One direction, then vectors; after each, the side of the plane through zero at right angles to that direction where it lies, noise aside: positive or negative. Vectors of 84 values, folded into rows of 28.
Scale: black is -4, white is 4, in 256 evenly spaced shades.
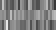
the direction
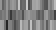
negative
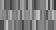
positive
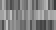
positive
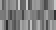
negative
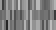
negative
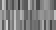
positive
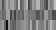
negative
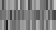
negative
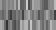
negative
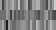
negative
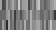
negative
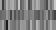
negative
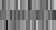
negative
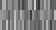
positive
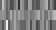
positive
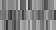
negative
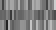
negative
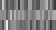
positive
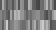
positive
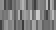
positive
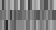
negative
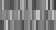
positive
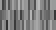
negative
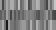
negative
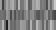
negative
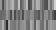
negative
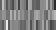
positive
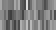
negative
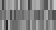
negative
